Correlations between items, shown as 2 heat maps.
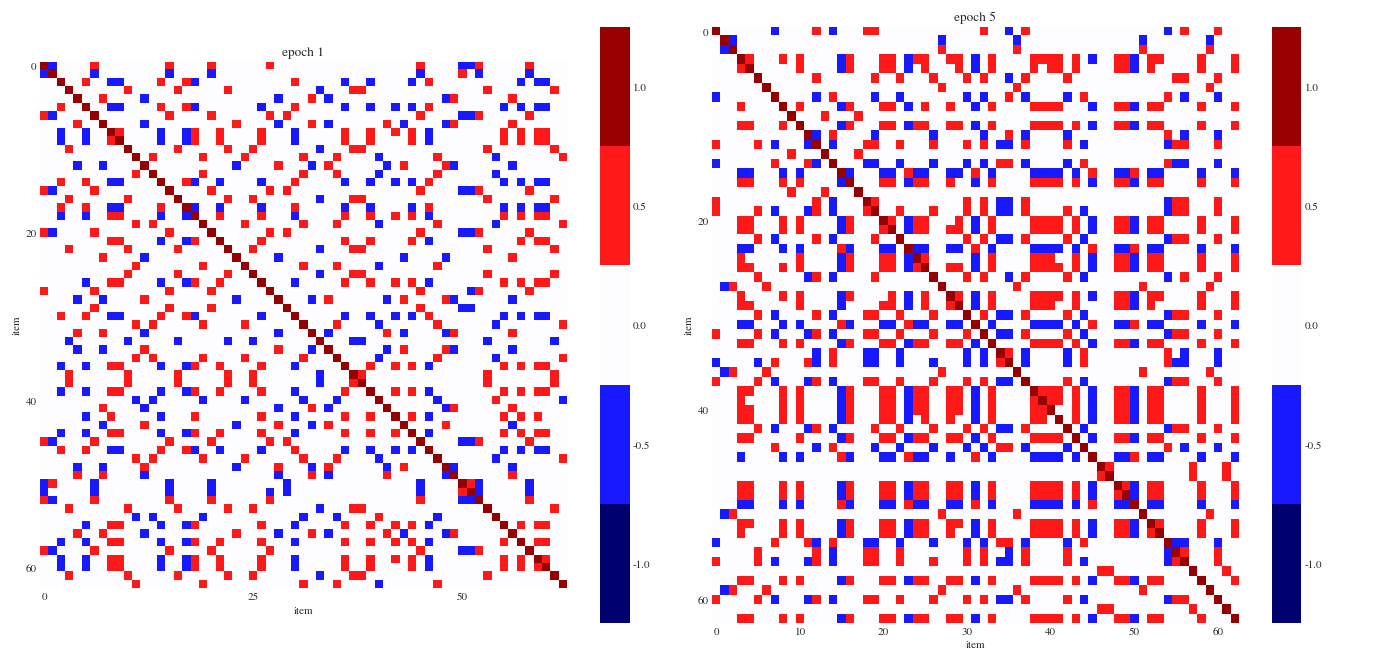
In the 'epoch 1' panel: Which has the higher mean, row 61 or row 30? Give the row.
61
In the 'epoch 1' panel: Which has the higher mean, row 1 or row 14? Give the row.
1
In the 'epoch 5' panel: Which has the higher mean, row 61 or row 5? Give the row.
5
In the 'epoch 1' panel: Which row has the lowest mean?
33
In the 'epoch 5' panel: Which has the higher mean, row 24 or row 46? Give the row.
24
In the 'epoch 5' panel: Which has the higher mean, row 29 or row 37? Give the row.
29
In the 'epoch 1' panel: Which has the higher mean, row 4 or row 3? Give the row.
3
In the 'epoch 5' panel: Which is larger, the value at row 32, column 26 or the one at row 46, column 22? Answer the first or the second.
the first
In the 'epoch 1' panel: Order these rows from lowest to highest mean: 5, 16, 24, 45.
5, 24, 45, 16
